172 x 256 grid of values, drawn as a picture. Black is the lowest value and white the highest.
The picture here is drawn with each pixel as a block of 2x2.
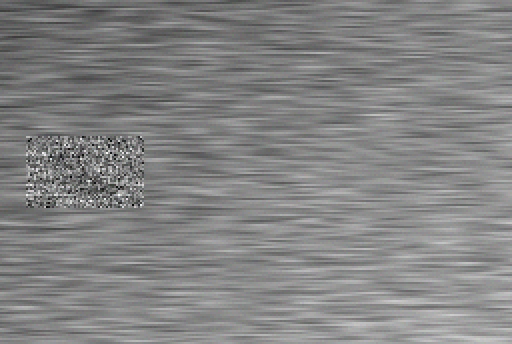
Average level on the scale: 50%. Odd patch: rougher, in the middle left. Ninth with the highest average: bottom right. Slope: up to the bottom right. Roughest part: middle left.
